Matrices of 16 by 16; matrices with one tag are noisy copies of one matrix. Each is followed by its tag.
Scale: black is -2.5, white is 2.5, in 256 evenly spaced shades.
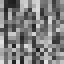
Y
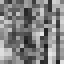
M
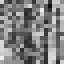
M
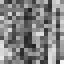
M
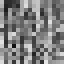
Y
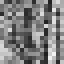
M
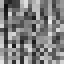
Y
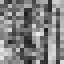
M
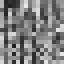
Y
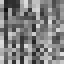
Y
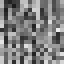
Y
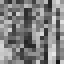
M
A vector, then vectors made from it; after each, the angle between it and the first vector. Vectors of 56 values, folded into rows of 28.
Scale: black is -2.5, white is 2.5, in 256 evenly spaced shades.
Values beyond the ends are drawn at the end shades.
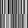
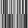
nearly opposite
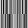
nearly opposite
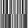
nearly opposite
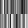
orthogonal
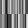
partly opposed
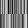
nearly parallel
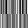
partly opposed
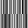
nearly opposite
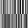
partly opposed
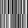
nearly parallel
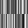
partly aligned
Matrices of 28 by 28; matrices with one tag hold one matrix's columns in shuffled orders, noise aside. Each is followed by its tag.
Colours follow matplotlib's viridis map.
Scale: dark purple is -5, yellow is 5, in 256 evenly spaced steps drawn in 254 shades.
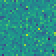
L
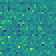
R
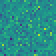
L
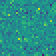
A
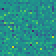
R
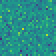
L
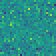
A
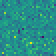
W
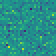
R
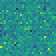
R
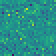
A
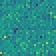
W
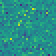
A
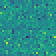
W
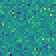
A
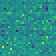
R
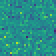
W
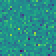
L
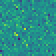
L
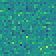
R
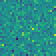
L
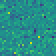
W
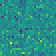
W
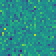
L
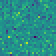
W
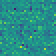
R
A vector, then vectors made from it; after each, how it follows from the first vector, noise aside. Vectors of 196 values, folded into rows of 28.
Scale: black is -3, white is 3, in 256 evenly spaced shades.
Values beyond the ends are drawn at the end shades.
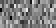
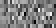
wrapped around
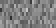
shrunk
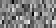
wrapped around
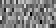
wrapped around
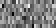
wrapped around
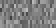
shrunk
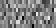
wrapped around
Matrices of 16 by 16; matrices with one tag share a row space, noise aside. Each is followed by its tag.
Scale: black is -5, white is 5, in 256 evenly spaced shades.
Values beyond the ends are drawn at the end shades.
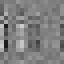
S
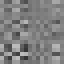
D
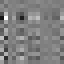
S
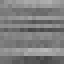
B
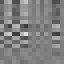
D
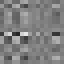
D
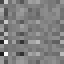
S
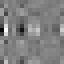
S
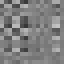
D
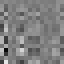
S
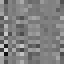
S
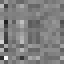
S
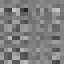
D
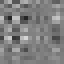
D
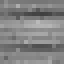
B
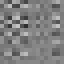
D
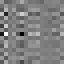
S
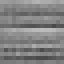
B
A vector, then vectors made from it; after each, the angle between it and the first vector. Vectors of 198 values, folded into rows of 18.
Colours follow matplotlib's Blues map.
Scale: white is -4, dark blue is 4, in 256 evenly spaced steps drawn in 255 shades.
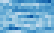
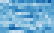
nearly parallel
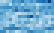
nearly parallel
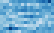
nearly parallel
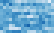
nearly opposite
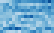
nearly parallel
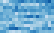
nearly parallel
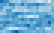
nearly opposite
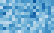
partly aligned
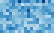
partly aligned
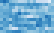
nearly opposite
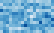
partly opposed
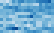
nearly parallel
